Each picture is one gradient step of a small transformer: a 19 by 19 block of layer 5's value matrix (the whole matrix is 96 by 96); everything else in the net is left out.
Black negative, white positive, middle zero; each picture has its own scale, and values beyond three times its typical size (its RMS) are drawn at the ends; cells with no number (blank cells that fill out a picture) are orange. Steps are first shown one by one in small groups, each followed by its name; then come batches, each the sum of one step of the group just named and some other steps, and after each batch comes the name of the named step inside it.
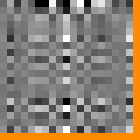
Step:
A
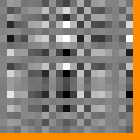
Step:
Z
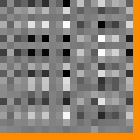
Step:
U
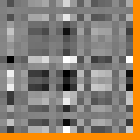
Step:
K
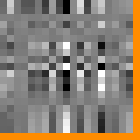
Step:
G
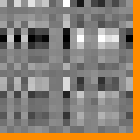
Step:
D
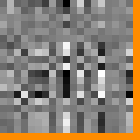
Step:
G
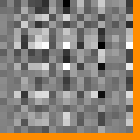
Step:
U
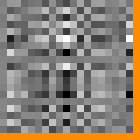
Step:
Z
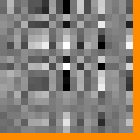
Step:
G
